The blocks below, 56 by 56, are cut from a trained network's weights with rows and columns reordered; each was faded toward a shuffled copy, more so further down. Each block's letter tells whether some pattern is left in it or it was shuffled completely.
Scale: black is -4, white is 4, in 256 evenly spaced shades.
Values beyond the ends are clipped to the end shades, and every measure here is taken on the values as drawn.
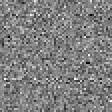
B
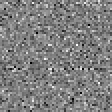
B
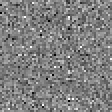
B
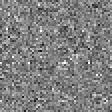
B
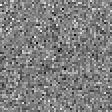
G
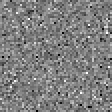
G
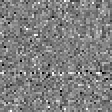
B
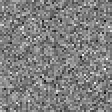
G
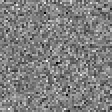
G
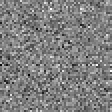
B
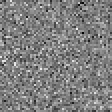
G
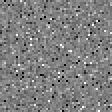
G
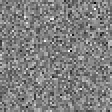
B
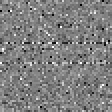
B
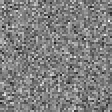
B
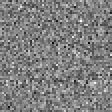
B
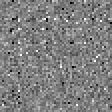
B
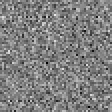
B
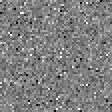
G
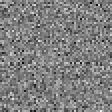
B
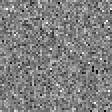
G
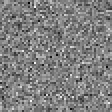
B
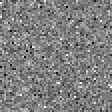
G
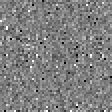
B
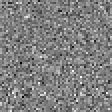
B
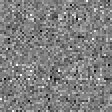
B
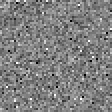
B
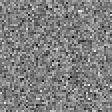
G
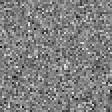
G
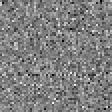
B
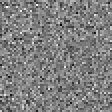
G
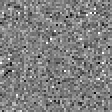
B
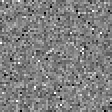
G
